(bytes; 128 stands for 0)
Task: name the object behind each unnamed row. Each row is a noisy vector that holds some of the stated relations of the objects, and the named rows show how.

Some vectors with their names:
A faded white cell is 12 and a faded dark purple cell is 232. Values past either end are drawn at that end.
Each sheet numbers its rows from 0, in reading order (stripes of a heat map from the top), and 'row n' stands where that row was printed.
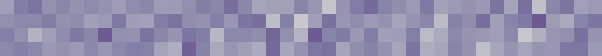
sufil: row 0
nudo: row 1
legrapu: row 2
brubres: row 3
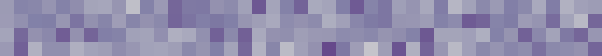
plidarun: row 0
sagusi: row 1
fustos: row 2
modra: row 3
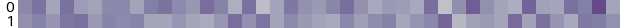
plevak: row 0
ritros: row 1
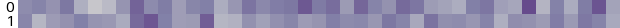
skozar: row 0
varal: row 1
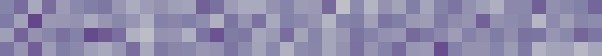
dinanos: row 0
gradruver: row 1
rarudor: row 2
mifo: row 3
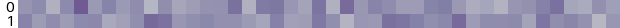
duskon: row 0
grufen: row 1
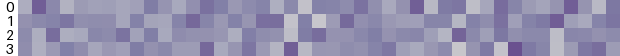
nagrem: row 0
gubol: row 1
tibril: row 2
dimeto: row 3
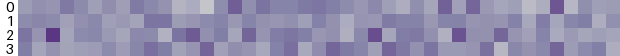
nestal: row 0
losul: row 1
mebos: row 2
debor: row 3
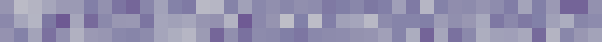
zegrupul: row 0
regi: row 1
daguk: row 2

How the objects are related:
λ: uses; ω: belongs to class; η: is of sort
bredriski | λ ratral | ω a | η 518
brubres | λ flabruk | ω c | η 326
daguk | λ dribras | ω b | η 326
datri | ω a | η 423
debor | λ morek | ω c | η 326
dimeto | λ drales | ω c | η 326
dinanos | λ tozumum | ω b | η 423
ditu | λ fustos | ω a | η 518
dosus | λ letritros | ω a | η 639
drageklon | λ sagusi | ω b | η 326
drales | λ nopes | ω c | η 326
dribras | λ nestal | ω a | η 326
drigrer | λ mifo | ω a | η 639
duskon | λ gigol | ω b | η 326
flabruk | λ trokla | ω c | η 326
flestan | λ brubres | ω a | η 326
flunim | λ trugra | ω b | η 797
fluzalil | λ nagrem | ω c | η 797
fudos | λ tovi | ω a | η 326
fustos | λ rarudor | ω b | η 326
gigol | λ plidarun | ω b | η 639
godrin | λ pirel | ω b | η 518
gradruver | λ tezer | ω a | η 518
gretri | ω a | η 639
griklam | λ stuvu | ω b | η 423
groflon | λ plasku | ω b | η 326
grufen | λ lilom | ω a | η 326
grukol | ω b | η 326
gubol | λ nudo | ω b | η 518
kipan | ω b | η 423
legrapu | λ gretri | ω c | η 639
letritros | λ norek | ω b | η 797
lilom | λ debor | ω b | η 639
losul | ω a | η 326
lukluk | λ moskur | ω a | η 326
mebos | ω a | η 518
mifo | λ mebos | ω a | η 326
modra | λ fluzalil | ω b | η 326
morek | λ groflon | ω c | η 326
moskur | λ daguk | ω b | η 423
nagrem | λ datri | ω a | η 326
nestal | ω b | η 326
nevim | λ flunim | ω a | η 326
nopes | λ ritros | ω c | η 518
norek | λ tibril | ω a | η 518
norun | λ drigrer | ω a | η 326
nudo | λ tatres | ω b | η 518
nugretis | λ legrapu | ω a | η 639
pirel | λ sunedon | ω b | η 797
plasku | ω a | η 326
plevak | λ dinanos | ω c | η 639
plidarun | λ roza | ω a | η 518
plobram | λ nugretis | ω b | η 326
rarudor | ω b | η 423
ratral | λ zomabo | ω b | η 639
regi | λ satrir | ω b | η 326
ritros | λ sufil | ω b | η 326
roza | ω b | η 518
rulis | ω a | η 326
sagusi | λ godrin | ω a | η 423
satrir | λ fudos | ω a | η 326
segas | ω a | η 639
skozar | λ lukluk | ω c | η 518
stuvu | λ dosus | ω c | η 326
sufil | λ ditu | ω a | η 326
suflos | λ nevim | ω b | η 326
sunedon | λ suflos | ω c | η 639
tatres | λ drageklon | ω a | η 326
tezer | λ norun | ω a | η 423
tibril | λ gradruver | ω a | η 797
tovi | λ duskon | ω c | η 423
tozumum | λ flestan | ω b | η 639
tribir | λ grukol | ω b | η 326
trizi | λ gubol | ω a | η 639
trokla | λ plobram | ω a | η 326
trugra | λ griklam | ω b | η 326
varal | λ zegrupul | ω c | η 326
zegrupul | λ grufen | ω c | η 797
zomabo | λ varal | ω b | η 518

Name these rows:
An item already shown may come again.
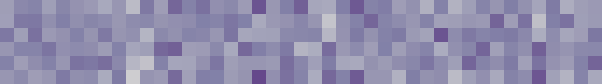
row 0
plidarun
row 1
sufil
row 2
tezer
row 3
godrin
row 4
griklam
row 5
roza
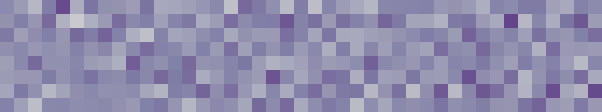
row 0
regi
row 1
skozar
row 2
griklam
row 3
segas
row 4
tatres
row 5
sunedon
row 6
datri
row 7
lilom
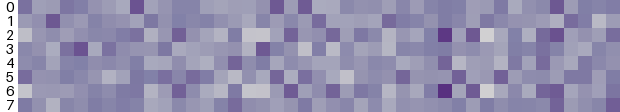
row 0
zomabo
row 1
nevim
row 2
grukol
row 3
regi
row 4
ritros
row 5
bredriski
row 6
grukol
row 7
kipan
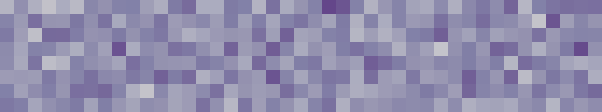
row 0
fluzalil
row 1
dosus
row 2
ratral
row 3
nopes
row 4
plasku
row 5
sunedon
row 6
griklam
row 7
plobram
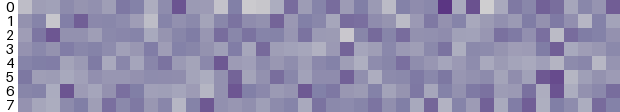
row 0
tribir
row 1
gigol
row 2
ditu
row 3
drageklon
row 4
trokla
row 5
groflon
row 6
moskur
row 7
tovi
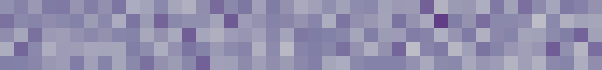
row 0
ritros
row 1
drigrer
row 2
stuvu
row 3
nagrem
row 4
trokla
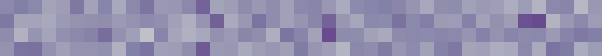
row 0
trokla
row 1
groflon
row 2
letritros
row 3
flestan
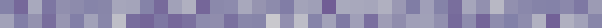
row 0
tozumum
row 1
trizi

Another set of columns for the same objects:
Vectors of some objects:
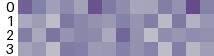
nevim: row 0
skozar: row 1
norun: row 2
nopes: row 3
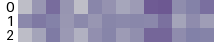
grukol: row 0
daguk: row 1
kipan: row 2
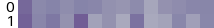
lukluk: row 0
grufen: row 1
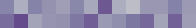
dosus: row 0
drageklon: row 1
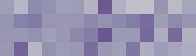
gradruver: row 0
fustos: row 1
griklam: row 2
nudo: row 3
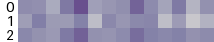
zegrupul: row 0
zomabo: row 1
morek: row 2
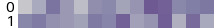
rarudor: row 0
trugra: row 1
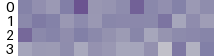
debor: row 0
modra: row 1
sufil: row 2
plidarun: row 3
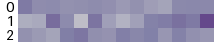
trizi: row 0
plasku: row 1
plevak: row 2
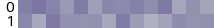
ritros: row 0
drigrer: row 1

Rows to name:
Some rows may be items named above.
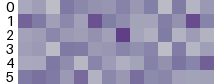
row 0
skozar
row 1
nevim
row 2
letritros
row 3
nopes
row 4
segas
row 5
plobram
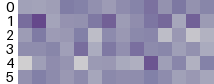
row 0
legrapu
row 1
drageklon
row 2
zomabo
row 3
dinanos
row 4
roza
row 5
gigol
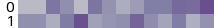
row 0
datri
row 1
zegrupul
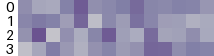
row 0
tovi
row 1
lilom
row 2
godrin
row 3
kipan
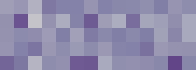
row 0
fluzalil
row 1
godrin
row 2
moskur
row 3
groflon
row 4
sagusi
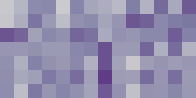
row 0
mebos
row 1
rarudor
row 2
tatres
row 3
griklam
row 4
tibril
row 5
stuvu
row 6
tezer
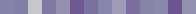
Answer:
sunedon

